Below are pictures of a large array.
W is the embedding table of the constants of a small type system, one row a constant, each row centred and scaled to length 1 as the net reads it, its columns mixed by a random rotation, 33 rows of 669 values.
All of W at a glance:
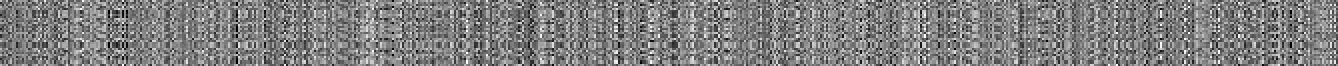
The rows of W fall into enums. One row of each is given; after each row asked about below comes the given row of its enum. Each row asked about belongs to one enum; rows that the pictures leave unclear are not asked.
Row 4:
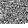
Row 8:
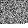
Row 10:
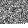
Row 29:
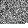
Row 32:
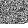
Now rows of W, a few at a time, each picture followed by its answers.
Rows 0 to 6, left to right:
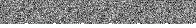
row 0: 32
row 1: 29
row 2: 10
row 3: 32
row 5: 8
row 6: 8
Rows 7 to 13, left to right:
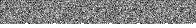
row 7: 29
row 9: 4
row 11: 32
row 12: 8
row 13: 10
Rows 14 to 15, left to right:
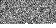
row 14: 29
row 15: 10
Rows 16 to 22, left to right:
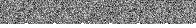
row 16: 32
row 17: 29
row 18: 29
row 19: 4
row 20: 32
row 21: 8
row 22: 8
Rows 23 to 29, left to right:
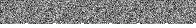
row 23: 8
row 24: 32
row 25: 4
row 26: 10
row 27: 32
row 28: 8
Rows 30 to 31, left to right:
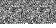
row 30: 10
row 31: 10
